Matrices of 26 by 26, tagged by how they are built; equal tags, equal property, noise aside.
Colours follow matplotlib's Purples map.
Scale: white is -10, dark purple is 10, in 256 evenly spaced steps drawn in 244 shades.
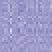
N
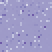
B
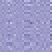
N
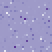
B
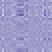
N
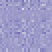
N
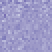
N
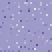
B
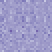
N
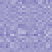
N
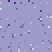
B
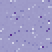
B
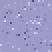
B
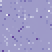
B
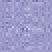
N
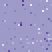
B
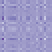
N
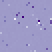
B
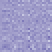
N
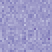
N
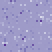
B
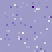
B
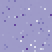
B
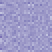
N
